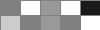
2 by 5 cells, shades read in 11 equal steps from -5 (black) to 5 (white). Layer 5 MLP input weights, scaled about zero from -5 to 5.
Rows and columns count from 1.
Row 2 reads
3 0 1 0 5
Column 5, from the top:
-4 5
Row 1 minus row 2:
-3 5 0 5 -9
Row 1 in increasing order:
-4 0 1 5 5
